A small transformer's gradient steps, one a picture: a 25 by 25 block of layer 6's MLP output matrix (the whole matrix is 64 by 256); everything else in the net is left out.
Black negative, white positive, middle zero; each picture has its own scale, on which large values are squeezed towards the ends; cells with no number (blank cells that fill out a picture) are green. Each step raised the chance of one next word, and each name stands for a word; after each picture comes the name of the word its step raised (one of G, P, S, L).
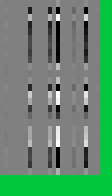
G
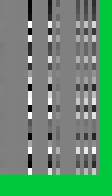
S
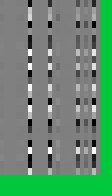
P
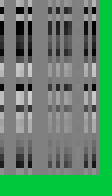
G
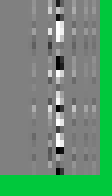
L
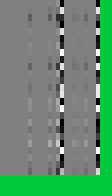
P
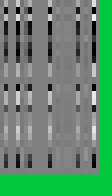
G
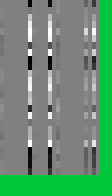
L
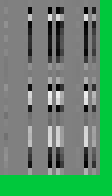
G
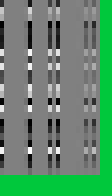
P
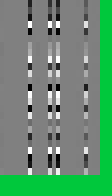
S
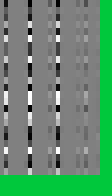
S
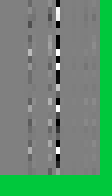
P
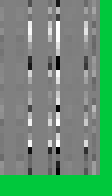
L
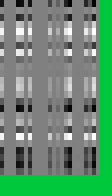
L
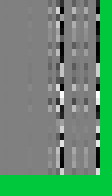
G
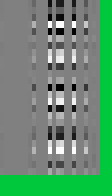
S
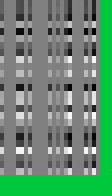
S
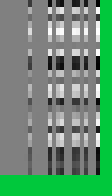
L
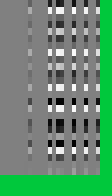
P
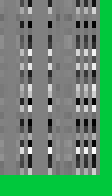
P
